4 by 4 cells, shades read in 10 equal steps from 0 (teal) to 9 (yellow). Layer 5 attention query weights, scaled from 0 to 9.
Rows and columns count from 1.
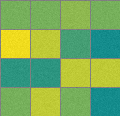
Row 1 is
4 4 5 4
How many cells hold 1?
2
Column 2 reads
4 7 1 7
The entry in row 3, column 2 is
1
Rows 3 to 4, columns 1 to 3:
1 1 7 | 4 7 4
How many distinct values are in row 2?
4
